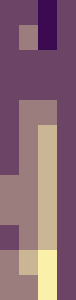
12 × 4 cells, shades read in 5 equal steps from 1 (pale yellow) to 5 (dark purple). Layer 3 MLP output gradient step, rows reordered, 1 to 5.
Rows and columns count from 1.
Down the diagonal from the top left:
4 3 4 4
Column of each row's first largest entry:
3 3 1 1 1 1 1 4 4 1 4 4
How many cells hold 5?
2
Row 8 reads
3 3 2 4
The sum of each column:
44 38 33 48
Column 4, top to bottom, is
4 4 4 4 4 4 4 4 4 4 4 4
